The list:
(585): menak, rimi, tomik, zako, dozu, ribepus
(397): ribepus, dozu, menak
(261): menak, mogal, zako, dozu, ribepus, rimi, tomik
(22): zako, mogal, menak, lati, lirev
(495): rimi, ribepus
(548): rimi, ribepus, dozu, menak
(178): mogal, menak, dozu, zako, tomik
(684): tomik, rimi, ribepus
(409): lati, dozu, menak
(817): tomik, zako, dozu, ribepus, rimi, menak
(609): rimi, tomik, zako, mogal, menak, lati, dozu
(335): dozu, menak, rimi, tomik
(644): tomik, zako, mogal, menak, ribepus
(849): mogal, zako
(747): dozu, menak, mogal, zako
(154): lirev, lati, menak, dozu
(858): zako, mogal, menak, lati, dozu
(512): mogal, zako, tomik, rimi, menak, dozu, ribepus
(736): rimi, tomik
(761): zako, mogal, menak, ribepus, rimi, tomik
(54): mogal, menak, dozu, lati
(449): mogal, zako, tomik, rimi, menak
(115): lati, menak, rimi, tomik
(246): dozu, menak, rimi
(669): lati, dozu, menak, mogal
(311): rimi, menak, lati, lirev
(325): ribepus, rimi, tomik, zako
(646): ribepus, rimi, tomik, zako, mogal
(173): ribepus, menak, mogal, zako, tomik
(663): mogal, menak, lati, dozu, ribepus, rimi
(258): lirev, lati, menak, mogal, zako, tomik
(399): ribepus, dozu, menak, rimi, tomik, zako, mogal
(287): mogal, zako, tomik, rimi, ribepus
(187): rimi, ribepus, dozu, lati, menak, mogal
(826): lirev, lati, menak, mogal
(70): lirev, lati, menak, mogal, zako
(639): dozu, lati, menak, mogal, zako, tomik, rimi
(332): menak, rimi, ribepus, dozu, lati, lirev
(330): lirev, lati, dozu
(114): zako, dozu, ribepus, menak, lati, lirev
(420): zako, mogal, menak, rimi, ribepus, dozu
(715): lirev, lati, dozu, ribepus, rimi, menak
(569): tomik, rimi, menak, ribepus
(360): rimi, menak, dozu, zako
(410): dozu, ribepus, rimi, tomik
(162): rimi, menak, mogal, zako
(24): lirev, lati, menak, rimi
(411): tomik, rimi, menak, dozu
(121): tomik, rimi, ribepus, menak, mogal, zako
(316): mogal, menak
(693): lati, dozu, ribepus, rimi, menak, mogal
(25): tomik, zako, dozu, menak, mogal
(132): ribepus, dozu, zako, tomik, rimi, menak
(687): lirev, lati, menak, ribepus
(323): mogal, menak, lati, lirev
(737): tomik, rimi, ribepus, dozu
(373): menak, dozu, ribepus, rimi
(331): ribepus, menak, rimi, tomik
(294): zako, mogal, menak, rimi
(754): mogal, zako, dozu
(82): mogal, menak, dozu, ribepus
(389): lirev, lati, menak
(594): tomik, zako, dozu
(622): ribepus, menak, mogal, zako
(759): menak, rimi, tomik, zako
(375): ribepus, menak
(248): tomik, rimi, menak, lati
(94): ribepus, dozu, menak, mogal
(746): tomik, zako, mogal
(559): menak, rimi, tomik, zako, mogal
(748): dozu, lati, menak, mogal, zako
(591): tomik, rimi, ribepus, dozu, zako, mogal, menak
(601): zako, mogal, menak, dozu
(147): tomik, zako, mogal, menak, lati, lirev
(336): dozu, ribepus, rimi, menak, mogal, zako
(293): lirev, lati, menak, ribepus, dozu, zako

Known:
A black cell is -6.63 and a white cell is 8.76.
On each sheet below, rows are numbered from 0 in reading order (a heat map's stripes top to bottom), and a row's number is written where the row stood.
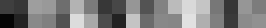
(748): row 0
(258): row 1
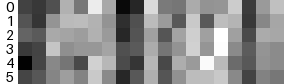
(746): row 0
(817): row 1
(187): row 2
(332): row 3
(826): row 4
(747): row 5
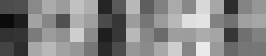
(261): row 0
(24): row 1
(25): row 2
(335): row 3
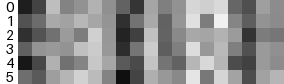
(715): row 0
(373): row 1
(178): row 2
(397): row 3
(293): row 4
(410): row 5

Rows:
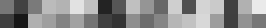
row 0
(325)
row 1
(639)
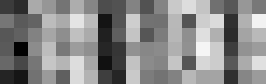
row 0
(409)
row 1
(646)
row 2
(420)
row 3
(609)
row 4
(684)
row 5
(147)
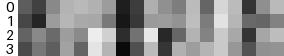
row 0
(591)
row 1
(411)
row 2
(622)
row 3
(316)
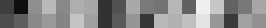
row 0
(759)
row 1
(663)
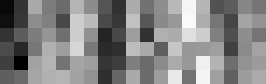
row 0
(154)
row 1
(70)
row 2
(54)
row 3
(594)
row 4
(115)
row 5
(548)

